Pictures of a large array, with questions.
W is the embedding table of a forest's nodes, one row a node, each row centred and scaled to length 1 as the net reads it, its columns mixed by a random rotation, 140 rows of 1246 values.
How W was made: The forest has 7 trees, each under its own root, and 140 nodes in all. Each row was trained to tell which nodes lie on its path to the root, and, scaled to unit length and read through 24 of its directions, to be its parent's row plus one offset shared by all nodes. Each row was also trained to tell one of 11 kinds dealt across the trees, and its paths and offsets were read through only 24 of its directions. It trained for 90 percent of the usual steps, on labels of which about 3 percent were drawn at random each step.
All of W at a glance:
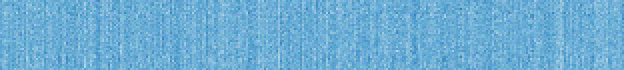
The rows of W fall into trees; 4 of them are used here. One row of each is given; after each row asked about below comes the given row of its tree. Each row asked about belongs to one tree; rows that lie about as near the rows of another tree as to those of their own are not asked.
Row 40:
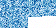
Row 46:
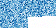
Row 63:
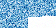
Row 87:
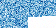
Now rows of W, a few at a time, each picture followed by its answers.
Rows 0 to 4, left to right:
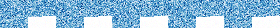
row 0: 46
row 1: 46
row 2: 87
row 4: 46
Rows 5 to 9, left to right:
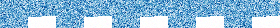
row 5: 87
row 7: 46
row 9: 87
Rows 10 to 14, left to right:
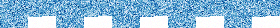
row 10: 46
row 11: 87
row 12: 87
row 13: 46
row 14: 63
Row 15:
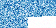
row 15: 63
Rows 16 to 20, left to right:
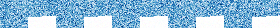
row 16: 63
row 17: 87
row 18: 63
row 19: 46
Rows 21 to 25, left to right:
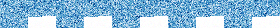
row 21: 46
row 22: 63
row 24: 46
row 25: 46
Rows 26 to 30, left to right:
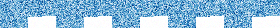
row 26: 46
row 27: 63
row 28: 87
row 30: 46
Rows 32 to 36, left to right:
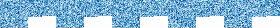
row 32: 46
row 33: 87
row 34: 87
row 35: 87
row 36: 63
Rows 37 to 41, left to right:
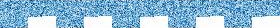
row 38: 87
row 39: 46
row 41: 46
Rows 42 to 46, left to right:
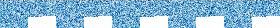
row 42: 87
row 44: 63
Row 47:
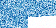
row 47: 87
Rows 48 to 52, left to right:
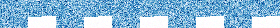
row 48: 87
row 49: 63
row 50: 46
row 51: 46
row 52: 46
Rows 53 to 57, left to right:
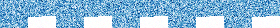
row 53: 87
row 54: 63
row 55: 87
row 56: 87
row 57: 46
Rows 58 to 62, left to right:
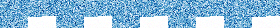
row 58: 63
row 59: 87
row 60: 87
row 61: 40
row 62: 63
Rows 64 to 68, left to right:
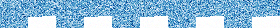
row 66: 40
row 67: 40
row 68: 46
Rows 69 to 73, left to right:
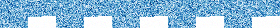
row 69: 87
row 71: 46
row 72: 87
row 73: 63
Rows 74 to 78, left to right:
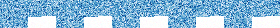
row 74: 87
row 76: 46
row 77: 87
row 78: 40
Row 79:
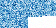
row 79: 87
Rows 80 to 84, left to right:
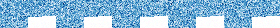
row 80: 46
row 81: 46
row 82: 87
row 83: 87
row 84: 87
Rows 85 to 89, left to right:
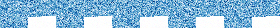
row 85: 40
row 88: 87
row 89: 87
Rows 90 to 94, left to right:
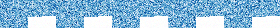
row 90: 63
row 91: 46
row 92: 63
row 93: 87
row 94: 87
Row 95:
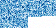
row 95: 87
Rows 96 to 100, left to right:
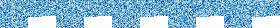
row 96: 46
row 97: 63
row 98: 63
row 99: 87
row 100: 87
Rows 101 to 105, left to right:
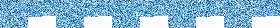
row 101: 46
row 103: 46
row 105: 46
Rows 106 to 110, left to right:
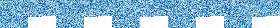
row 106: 87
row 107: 46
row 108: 63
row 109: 63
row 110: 40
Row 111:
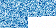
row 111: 87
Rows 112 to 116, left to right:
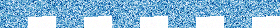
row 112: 63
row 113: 46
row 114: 63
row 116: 46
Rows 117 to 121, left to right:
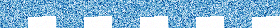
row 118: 46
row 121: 46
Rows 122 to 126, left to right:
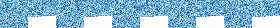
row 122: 46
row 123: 46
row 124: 87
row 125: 46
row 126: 87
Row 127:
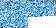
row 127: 46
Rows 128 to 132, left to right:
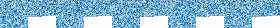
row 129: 46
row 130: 87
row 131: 87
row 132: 46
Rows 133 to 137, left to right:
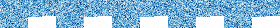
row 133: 63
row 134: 87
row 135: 46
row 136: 87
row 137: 40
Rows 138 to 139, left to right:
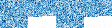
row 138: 46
